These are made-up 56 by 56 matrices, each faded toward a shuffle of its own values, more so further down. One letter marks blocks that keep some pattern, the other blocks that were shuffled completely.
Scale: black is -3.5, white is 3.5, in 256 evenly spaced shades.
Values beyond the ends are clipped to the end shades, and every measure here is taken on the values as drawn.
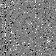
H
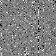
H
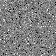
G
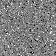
G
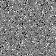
G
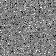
G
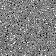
G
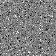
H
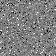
G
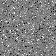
G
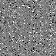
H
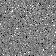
G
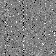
H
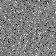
G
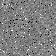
G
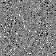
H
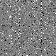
H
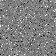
G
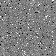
G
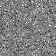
G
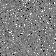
G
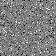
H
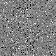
H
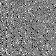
H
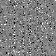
H
